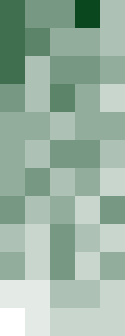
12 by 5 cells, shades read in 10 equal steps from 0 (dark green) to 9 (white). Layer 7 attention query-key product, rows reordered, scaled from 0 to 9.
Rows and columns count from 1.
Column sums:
57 70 58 61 72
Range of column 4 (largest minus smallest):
7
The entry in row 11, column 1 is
8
